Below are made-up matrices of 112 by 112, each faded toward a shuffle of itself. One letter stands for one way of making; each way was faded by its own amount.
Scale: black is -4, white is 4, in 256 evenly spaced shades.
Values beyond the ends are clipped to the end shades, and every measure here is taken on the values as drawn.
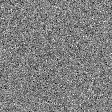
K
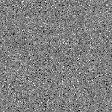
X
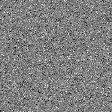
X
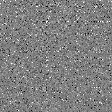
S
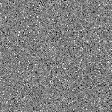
X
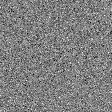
K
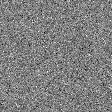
K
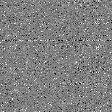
S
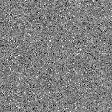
X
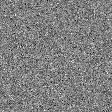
K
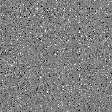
S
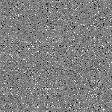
S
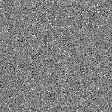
X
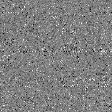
S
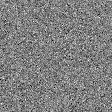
K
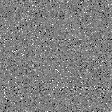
S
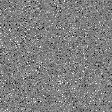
S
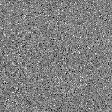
X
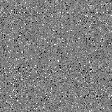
S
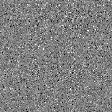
X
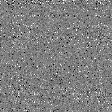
S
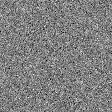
K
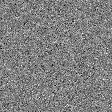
K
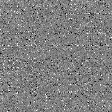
S
